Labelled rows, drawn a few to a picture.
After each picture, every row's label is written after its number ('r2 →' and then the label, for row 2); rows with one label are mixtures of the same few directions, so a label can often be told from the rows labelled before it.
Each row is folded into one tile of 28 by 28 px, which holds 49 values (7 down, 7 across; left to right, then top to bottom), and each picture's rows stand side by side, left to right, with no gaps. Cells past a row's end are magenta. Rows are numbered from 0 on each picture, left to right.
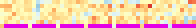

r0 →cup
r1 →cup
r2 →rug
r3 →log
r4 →log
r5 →cup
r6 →rug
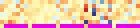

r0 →rug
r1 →log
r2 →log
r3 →cup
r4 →rug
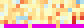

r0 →rug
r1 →rug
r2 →rug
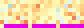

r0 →cup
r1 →cup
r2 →cup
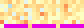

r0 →cup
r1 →cup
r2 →cup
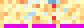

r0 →log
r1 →log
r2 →log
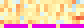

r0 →rug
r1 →rug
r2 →rug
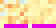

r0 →log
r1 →rug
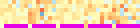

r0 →log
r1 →cup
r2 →log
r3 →rug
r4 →cup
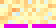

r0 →rug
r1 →log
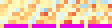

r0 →rug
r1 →rug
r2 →rug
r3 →log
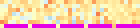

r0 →rug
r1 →rug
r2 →rug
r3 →rug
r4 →log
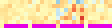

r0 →cup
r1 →log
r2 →log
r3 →log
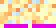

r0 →rug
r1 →log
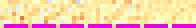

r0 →rug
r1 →rug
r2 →rug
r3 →rug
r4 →rug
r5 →rug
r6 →rug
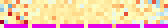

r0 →cup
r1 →log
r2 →log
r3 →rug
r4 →cup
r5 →log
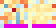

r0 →rug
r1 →log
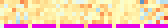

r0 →rug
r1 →cup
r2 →log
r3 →rug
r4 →cup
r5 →log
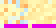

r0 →log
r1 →rug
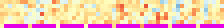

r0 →log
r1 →cup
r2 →log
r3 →cup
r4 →cup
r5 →rug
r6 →cup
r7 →cup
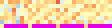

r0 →rug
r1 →log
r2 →log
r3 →cup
